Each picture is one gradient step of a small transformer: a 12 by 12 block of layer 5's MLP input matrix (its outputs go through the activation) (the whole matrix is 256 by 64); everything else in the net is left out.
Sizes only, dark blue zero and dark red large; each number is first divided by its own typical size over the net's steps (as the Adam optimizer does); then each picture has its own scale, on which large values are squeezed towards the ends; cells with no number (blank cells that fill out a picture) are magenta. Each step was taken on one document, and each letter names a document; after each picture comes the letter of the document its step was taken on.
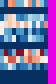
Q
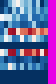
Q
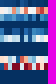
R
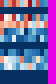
Q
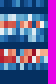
Q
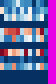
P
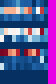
P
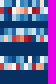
R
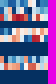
R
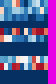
R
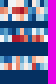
R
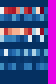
P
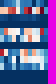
P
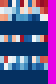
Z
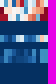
Z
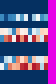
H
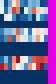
R
